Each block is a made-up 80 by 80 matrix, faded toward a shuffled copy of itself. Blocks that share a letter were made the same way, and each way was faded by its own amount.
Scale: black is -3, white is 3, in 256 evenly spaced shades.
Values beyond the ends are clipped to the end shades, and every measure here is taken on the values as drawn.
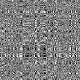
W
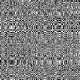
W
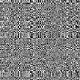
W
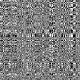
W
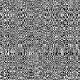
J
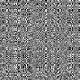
W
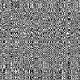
J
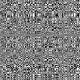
J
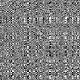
W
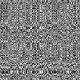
J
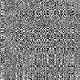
W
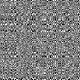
W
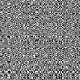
W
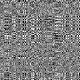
W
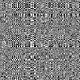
W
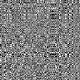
J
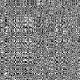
W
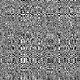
W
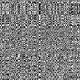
W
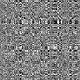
W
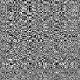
J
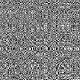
J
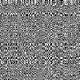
W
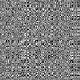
W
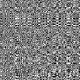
W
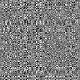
W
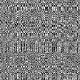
W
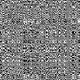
J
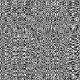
J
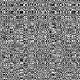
J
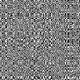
W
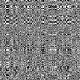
W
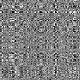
W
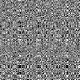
W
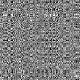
J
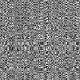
J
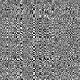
W
